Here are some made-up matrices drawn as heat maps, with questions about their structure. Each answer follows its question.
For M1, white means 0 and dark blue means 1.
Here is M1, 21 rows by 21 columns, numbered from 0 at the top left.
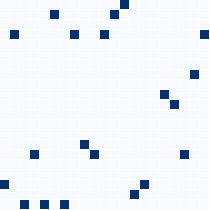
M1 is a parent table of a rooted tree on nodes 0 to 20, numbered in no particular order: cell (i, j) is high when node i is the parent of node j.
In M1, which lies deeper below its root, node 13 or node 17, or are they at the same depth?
node 13
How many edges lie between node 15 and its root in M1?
0
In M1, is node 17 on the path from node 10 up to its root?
no
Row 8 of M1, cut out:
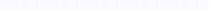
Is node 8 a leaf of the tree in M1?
yes
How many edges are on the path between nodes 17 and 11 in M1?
4
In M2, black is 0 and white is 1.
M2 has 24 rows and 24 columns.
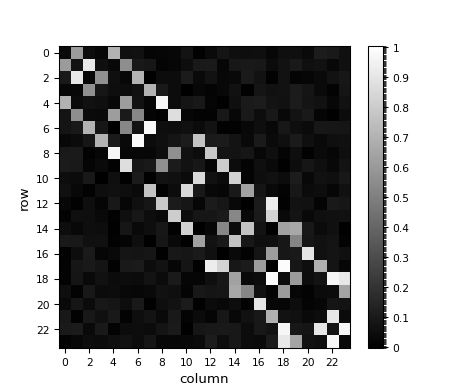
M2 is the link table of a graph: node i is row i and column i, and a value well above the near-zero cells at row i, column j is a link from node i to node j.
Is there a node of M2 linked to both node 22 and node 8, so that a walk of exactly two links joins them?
no
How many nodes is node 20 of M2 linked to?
1
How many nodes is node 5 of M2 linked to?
4
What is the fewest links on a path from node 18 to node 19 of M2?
1
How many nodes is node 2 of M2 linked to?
3
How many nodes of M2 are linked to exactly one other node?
1
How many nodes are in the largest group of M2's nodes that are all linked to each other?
3
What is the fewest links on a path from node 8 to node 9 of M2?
1
